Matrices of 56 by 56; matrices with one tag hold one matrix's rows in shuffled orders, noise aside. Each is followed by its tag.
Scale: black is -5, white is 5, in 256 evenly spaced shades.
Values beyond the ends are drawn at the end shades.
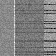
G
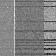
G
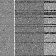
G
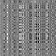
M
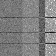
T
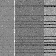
G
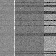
G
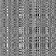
M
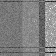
T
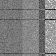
T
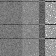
T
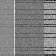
G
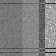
T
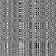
M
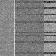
G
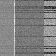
G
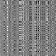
M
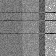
T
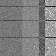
T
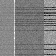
G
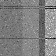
T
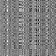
M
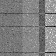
T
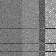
T
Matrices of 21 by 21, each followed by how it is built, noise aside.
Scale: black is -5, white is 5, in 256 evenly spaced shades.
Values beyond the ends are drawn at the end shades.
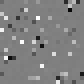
sparse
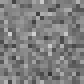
noise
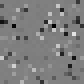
sparse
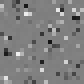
sparse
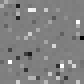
sparse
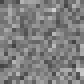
noise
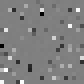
sparse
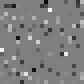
sparse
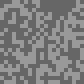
noise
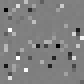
sparse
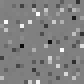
sparse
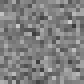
noise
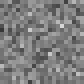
noise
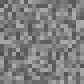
noise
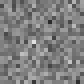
noise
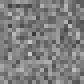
noise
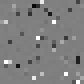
sparse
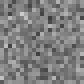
noise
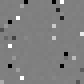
sparse
